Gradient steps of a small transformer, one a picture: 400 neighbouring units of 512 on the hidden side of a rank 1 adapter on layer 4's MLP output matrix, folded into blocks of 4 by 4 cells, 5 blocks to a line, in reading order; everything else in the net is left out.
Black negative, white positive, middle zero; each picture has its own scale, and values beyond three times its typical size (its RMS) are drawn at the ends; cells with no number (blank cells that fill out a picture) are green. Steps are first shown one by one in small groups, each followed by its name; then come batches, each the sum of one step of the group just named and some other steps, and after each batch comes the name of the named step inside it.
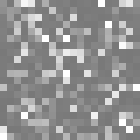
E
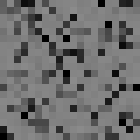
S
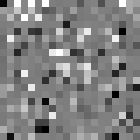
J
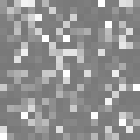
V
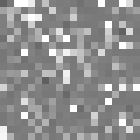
J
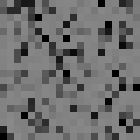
J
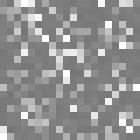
E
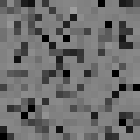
S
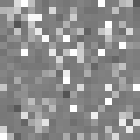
V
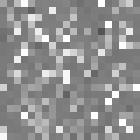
S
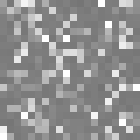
J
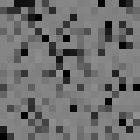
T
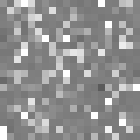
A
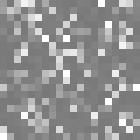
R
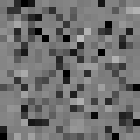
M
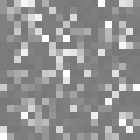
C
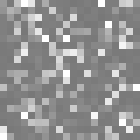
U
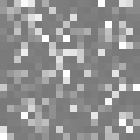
C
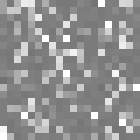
T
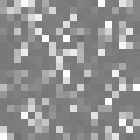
R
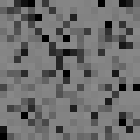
T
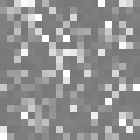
C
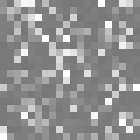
C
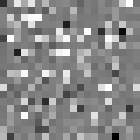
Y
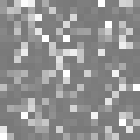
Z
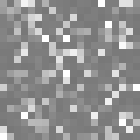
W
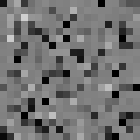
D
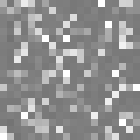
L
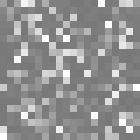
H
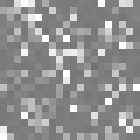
D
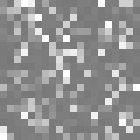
Z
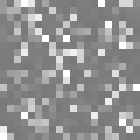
Z
